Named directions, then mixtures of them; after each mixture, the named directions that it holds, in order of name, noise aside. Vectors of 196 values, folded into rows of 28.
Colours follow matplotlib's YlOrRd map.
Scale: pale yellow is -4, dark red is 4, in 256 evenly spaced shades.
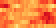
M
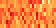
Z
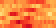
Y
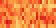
M, Z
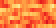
M, Y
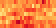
Y, Z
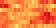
M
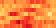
Y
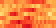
Y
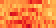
Y, Z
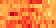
Y, Z
